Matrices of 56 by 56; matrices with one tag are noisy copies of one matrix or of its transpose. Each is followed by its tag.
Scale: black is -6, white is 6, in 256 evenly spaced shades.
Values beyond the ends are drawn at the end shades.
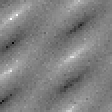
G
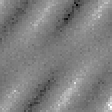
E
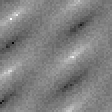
G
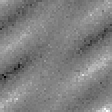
E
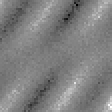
E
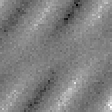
E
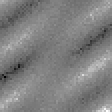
E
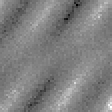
E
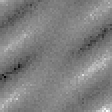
E
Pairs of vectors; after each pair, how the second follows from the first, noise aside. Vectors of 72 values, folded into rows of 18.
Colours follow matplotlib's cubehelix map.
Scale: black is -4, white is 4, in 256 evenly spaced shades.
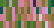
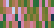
reversed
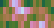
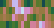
copied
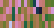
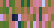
reversed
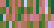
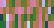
reversed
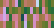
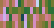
copied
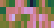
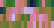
copied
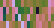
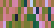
reversed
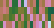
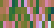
copied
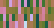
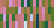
copied
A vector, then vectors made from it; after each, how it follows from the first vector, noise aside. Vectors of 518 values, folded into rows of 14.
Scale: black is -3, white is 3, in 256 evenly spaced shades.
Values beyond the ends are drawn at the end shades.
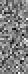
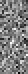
negated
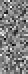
reversed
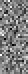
reversed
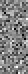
sign-scrambled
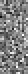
sign-scrambled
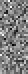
reversed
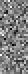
reversed
